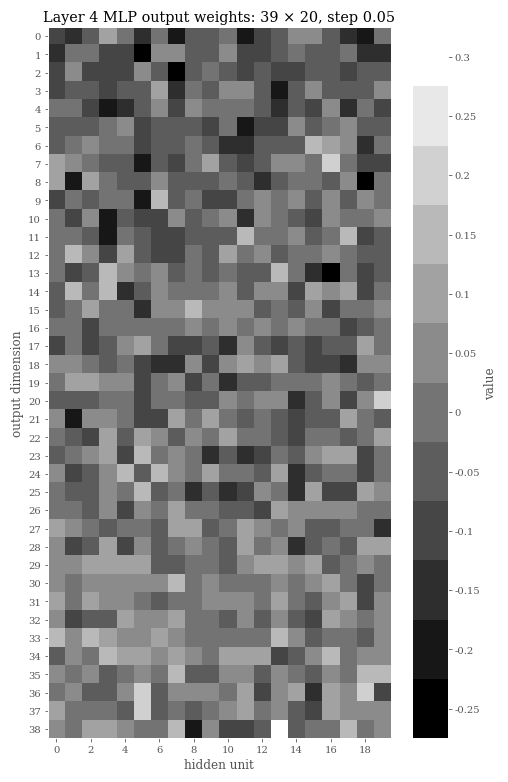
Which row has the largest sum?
34
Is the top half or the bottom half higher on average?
bottom
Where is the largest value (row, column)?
38 13
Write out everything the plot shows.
Title: Layer 4 MLP output weights: 39 × 20, step 0.05
x-axis: hidden unit, ticks 0 2 4 6 8 10 12 14 16 18
y-axis: output dimension, ticks 0 1 2 3 4 5 6 7 8 9 10 11 12 13 14 15 16 17 18 19 20 21 22 23 24 25 26 27 28 29 30 31 32 33 34 35 36 37 38 (0 at the top)
Colour bar: value, ticks -0.25 -0.2 -0.15 -0.1 -0.05 0 0.05 0.1 0.15 0.2 0.25 0.3
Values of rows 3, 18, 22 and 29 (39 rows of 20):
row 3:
-0.1 -0.05 -0.05 -0.1 -0.05 -0.05 0.1 -0.15 0 -0.05 0.05 0.05 -0.05 -0.2 -0.05 0.05 -0.05 -0.05 -0.05 0.05
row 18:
0.05 0.05 0 -0.05 0 -0.1 -0.15 -0.15 0.05 -0.1 0.05 0.1 0.05 0.1 -0.05 -0.1 -0.1 -0.15 0.05 0.05
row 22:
0 -0.05 -0.1 0.1 -0.05 0.1 0.05 -0.05 0.05 0 0.1 0 0 -0.05 -0.1 0 0 -0.05 0 0.1
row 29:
0.05 0.05 0.1 0.1 0.1 0.1 -0.05 -0.05 0 0 -0.05 0.05 0.1 0.1 0.05 0.1 -0.05 0 0.05 0
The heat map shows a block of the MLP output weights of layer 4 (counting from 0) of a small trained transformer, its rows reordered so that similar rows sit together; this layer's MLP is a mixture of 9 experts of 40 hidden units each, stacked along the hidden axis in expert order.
